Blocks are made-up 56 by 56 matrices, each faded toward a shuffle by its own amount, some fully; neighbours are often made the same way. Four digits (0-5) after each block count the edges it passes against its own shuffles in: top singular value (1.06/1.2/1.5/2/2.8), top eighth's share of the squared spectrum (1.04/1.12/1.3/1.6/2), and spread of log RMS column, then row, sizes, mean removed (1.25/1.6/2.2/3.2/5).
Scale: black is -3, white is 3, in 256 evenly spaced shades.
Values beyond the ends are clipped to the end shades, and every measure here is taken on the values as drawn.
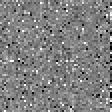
3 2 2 0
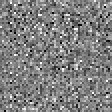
1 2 2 2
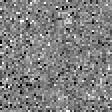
1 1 1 1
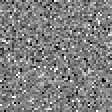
1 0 0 0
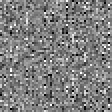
1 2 3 0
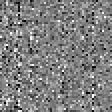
2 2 3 0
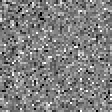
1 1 0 0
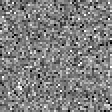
0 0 0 0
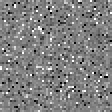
1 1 0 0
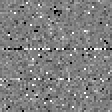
3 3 0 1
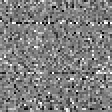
2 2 0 3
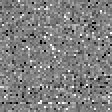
1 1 0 1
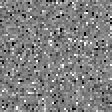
0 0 0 0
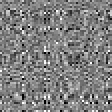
4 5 3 3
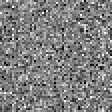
3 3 1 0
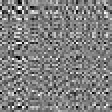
4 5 3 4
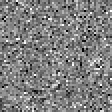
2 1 0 0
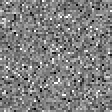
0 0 0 0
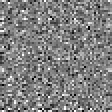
4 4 2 2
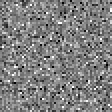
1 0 0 0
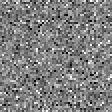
3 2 0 1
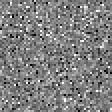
0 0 0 1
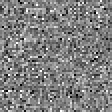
3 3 1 2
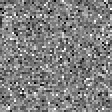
1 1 0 0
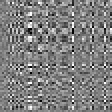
5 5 4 4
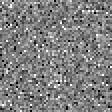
1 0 0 0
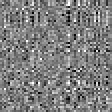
4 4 3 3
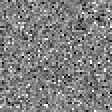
1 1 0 0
